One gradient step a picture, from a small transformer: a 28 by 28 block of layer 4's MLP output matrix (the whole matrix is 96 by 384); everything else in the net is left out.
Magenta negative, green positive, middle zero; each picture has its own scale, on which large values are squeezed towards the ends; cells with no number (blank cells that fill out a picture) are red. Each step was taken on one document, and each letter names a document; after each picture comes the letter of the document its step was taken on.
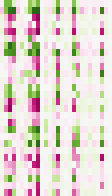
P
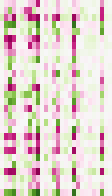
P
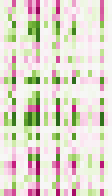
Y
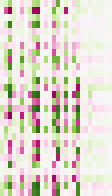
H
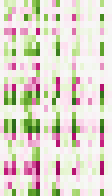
P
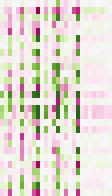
H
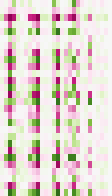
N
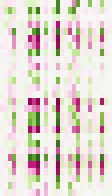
Y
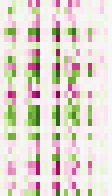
N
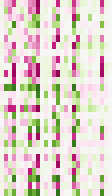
Y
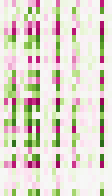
P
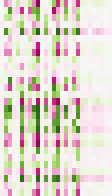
H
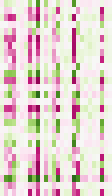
P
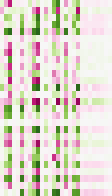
H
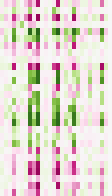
Y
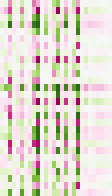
H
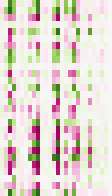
N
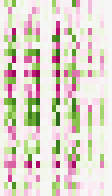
Y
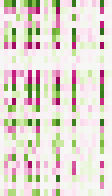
P
